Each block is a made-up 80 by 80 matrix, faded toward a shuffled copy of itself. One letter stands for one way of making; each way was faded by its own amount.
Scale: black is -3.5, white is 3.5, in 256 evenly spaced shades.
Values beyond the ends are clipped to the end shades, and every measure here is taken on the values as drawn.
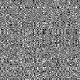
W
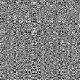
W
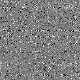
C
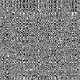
W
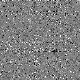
C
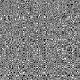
W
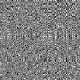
W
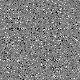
C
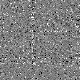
C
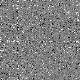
C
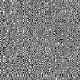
W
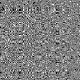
W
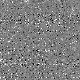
C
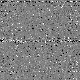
C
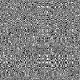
W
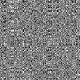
W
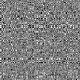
W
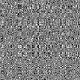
W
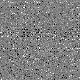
C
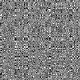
W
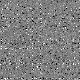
C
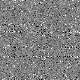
C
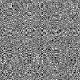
W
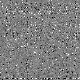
C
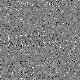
C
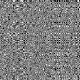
W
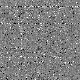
C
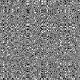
W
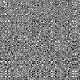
W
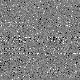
C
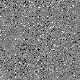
C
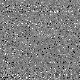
C
